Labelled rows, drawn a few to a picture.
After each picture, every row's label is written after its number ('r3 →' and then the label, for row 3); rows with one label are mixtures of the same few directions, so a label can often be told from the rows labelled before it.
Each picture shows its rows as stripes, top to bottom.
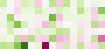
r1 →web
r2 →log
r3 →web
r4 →log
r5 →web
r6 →log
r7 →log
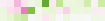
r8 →log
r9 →log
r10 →log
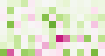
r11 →log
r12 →web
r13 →log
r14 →web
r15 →web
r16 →web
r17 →log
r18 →web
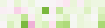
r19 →web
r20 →log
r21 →log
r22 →log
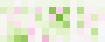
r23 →web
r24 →web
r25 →web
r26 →web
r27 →log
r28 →log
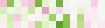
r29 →web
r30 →log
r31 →web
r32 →web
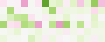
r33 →log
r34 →web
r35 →log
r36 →web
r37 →web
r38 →log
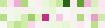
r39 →web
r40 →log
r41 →log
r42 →log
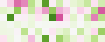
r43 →log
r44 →log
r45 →web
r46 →web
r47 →log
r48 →log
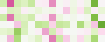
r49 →web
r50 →web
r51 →web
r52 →log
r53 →log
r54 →web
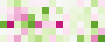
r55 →log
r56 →log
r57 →log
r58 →web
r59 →log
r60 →log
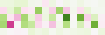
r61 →log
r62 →web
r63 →web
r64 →web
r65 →log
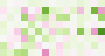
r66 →log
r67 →log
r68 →log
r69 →log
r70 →log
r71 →log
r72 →web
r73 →log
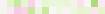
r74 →log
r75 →log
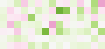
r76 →log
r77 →web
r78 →log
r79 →web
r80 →log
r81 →log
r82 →log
